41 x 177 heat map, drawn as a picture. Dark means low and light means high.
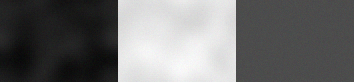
The table splits into one row of 3 panels. Panel 1,1: very low, smooth, faint in contrast. Panel 1,2: very high, smooth, faint in contrast. Panel 1,3: low, flat.
